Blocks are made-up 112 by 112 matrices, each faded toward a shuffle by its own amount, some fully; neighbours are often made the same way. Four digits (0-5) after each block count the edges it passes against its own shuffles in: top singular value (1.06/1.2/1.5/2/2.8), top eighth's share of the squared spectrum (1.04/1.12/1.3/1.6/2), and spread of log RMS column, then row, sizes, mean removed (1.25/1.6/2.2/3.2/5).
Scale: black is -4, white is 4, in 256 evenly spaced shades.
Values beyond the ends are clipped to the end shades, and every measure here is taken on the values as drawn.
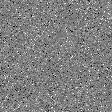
0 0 0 0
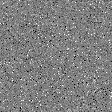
2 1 0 0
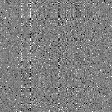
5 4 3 2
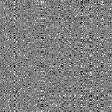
5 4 3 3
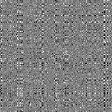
5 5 4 3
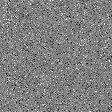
2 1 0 0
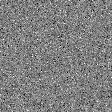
0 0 0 0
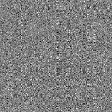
4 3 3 2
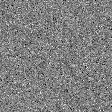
1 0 0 0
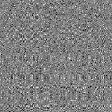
5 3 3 2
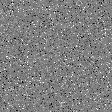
0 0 0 0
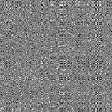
5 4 3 3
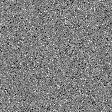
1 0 0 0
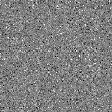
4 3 1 1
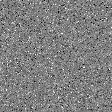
0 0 0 0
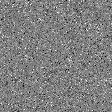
1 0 0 0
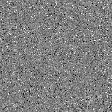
3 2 1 1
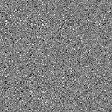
4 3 2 2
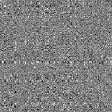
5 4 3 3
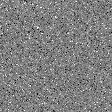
1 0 0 0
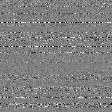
3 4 0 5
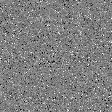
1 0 0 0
